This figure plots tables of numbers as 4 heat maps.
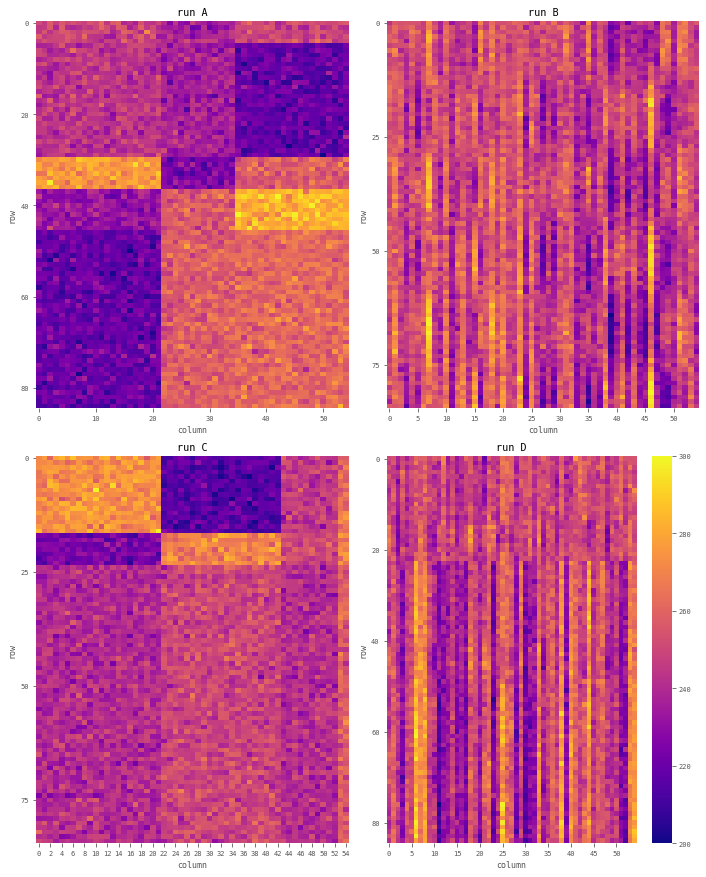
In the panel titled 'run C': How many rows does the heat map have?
85
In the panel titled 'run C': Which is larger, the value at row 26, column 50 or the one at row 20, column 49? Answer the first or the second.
the second
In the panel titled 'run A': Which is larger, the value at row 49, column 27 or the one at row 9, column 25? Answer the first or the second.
the first
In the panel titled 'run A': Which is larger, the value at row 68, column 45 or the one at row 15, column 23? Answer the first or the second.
the first
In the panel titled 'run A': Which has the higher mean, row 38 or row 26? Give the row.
38
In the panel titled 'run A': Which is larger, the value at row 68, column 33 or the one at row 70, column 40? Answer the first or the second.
the second
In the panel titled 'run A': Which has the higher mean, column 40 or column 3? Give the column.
40
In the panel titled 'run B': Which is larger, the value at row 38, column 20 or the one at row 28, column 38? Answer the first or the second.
the first
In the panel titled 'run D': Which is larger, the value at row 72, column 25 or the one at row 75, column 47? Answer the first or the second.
the first
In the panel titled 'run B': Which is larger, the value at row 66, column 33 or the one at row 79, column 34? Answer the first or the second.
the second
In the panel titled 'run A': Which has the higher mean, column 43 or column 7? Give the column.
43
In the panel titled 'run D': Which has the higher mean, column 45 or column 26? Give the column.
26
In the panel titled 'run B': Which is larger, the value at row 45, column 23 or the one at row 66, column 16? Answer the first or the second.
the first
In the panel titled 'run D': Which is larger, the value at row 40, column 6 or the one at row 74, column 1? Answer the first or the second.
the first
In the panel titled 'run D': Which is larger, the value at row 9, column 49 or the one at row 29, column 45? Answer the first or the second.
the first
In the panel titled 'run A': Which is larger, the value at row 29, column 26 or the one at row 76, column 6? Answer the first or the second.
the first
